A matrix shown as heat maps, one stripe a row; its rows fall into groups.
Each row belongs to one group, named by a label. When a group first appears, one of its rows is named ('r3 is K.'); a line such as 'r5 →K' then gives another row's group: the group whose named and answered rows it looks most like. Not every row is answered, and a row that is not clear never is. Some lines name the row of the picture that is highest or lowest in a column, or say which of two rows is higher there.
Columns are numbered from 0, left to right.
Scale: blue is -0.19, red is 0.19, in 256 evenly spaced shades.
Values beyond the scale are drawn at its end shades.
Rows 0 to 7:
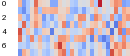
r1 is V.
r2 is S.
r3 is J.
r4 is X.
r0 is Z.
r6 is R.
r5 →S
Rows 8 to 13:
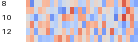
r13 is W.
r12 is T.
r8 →Z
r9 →J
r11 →J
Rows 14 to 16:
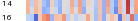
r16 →T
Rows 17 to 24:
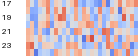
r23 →Z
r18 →T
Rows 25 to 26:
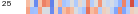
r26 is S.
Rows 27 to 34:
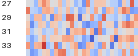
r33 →S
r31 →T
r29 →S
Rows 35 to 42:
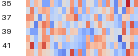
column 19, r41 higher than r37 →Yes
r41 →J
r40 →J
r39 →V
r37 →Z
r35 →X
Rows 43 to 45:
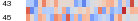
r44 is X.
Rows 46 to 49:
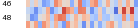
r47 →R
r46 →W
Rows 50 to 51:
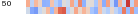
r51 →T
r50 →X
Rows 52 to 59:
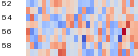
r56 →X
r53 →Z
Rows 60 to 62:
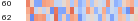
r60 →Z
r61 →S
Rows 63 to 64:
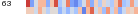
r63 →S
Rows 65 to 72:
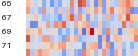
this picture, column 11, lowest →66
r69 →X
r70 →S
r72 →S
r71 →W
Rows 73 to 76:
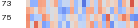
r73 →V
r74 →J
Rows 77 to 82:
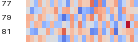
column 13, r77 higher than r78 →Yes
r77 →T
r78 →V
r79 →J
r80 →X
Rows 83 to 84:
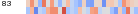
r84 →W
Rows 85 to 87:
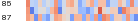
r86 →V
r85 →S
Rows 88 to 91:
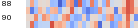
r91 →W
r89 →V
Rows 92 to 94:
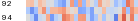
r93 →V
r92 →J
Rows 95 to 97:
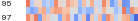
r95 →S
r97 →Z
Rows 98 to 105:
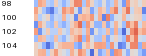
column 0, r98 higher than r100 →No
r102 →X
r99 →W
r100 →T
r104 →W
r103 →R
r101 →R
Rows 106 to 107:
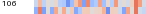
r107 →W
